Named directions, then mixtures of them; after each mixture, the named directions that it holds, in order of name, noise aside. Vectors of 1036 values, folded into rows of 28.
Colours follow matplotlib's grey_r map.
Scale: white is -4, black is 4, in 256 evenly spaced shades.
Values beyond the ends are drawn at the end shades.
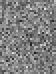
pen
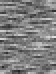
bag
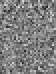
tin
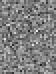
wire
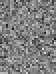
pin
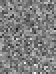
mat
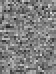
bag, pen, tin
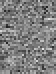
bag, pin, tin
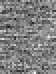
bag, mat, tin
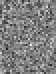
pen, tin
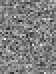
bag, pen, wire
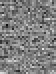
bag, pin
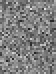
pen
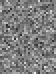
mat, pin, tin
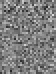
tin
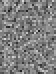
tin, wire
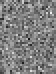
pen, tin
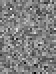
mat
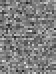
bag, mat, pen
